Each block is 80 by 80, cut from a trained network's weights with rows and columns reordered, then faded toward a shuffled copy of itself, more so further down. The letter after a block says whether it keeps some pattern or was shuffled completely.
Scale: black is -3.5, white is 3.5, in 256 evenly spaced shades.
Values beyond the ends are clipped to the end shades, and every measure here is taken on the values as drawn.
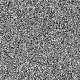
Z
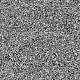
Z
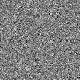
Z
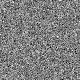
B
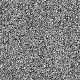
B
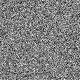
B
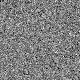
B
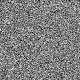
Z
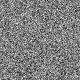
B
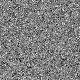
B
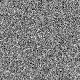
Z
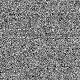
Z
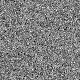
B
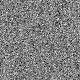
B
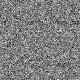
Z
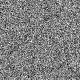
B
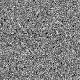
Z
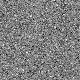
B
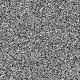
B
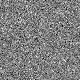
B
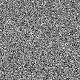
Z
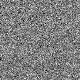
Z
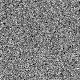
B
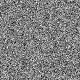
B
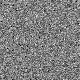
B
